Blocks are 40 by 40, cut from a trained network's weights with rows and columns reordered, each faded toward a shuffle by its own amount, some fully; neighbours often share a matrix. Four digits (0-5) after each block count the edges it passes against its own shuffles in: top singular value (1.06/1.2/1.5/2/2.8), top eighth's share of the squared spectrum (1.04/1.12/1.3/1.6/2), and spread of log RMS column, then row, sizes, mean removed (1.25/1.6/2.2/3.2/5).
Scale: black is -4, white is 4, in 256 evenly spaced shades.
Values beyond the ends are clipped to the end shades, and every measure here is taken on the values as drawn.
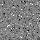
0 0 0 0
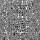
2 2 2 0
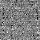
2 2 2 0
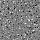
0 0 0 0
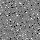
0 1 0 0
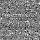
2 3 1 0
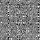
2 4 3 0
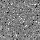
0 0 0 0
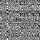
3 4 3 0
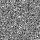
0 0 0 0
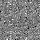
1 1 1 0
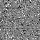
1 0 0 0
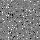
1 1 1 0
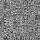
3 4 1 0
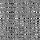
3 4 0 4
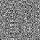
3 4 2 0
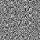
3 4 2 0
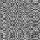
4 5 3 2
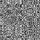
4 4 2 1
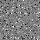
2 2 0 2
